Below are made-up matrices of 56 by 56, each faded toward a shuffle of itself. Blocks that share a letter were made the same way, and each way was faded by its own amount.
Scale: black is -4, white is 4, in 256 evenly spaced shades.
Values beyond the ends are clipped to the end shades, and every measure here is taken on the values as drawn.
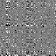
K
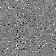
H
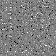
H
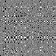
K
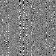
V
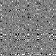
K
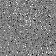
H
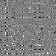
K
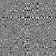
K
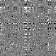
K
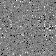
H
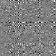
K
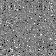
H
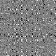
K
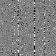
V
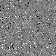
H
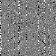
V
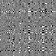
K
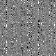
V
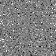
H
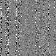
V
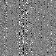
V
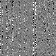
V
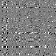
K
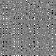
K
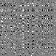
K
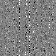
V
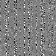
V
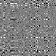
K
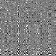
K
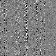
V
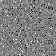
H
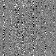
V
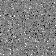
H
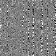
V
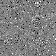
H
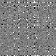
K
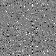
H
